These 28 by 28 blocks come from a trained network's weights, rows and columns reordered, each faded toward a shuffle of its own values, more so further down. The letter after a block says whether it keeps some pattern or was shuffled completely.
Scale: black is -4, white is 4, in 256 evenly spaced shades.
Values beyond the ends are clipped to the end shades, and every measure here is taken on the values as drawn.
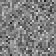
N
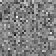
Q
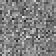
Q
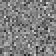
N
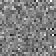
Q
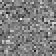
N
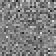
Q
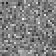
N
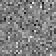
N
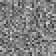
N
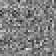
Q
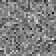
N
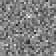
N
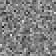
N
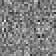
Q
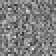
Q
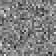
N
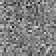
Q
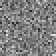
N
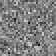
N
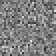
Q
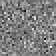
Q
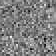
Q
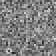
N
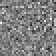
Q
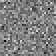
Q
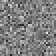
Q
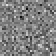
Q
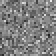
N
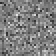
N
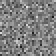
Q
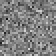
N
